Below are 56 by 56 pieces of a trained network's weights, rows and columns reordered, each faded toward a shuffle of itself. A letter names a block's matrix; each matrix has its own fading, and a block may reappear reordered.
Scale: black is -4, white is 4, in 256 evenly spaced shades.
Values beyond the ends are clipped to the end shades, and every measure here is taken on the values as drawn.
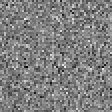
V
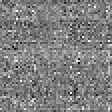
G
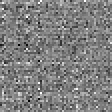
G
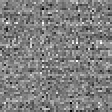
G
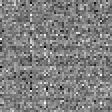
G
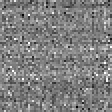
G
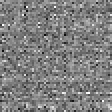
G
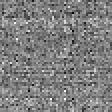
G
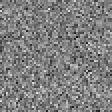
V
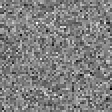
V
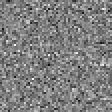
V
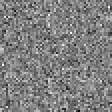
V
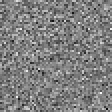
V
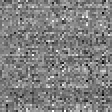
G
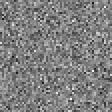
V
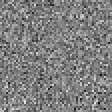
V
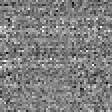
G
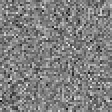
V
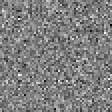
V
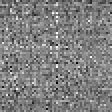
G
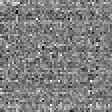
G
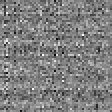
G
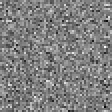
V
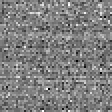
G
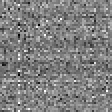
G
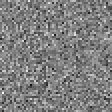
V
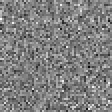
V
